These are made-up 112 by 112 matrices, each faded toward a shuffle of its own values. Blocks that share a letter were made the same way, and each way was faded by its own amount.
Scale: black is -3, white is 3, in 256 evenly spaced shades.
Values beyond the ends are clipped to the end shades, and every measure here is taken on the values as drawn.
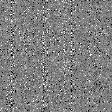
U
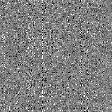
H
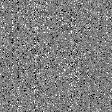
U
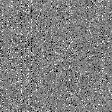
U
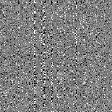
H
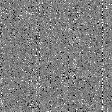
U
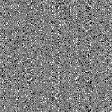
H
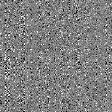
H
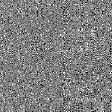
H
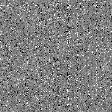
U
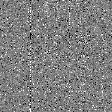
U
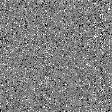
U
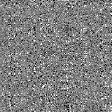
H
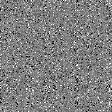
U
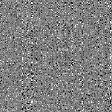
H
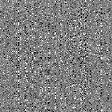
H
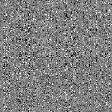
H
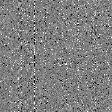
U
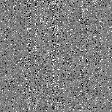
U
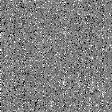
U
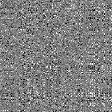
H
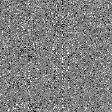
U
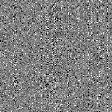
H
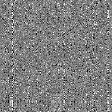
H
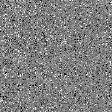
U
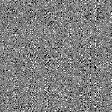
H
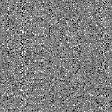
H
